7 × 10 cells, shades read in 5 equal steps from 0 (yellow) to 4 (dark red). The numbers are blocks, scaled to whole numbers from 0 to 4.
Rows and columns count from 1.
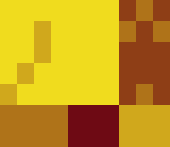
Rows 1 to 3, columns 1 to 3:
0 0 0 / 0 0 1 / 0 0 1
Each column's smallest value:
0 0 0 0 0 0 0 1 1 1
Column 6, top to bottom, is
0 0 0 0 0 4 4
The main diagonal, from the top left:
0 0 1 0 0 4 4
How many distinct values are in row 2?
4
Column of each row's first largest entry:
8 9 8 8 8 5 5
